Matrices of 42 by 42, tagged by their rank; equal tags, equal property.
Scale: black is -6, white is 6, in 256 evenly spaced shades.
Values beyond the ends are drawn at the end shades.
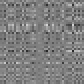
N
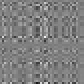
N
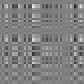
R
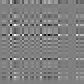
R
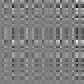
R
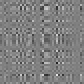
N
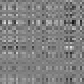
N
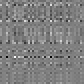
N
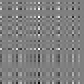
R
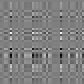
R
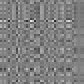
N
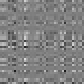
N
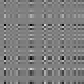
R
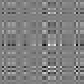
R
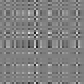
R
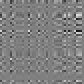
N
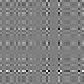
R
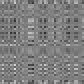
N
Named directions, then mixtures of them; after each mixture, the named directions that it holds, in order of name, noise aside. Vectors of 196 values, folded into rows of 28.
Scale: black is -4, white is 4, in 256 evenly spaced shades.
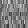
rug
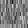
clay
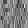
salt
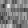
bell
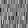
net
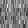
bell, net, rug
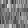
bell, clay, rug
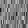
net, rug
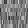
bell, net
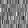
net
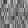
net, rug, salt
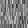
clay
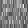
clay, rug, salt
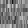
bell, clay
